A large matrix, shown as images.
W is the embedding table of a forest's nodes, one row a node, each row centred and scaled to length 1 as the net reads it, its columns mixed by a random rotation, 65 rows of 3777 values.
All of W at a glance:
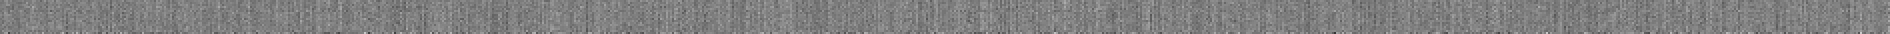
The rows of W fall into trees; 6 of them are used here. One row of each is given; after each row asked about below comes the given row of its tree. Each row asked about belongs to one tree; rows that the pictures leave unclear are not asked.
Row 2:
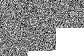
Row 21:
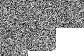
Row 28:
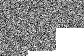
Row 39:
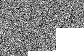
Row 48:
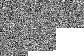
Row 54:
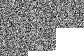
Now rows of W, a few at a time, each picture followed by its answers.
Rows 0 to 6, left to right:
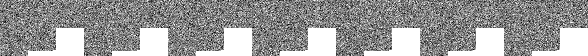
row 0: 28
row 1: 48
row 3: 2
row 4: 48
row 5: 2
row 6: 2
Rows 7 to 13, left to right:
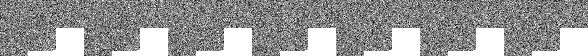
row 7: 39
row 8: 39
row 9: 2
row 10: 54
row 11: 28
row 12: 2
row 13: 2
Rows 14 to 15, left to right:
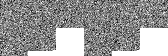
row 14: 39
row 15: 2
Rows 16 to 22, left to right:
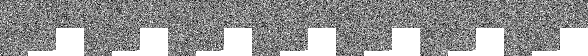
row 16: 21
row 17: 2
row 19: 54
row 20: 48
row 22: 39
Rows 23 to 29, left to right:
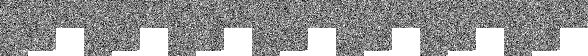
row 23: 21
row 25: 54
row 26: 2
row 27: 54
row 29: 54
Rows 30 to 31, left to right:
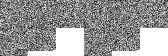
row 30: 39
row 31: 2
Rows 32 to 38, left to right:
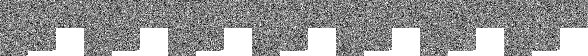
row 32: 28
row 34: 2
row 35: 54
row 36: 54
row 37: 39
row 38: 54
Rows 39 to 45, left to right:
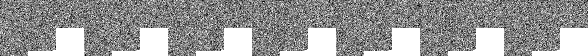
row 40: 28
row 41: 54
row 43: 28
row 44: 2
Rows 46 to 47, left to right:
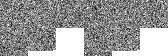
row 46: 54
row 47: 48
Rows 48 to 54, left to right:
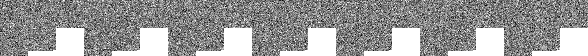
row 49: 39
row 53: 39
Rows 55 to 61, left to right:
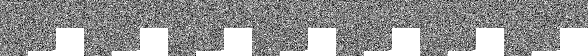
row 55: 2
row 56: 39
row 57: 54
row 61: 39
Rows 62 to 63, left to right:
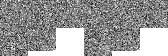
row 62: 39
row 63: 21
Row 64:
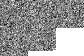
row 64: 54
